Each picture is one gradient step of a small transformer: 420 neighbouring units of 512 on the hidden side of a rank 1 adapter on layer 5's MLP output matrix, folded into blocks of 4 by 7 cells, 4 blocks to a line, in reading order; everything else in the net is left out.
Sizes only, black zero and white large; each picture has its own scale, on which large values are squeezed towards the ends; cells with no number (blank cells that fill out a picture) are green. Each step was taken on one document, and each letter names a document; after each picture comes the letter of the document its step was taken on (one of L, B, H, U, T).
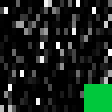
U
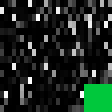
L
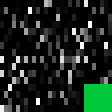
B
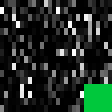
L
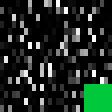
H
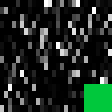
U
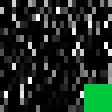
L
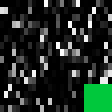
U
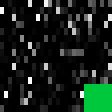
L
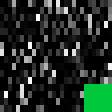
L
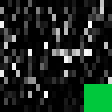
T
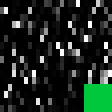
U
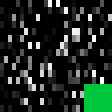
H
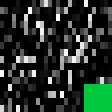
B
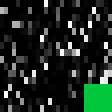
U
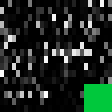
T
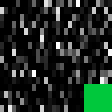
U
